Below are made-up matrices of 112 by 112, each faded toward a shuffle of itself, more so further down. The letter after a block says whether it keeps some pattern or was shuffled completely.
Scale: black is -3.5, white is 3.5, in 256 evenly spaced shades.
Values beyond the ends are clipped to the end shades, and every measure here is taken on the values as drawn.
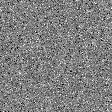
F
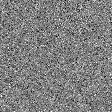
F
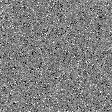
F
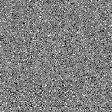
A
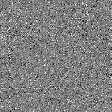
A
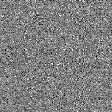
A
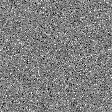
F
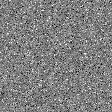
F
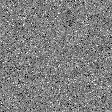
F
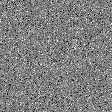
F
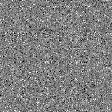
A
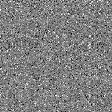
A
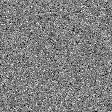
F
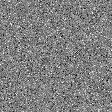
F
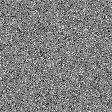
F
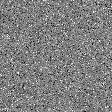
F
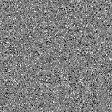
A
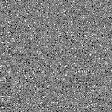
A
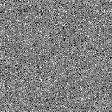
A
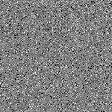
A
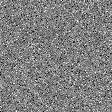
F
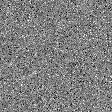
F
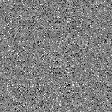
A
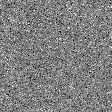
F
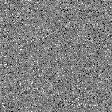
A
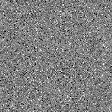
A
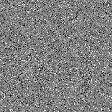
A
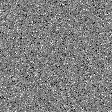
F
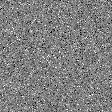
F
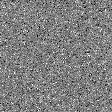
F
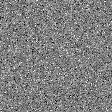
F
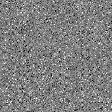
A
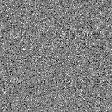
A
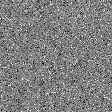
F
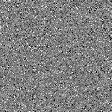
A
